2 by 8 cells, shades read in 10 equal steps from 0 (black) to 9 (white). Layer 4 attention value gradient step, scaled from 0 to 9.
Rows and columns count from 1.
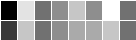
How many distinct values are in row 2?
5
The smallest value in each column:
0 7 4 5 6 5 7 4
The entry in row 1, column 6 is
5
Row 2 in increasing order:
2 4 4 5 6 6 7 7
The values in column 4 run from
5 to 5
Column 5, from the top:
7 6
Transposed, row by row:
0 2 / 8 7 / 4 4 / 5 5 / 7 6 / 5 6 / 9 7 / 4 4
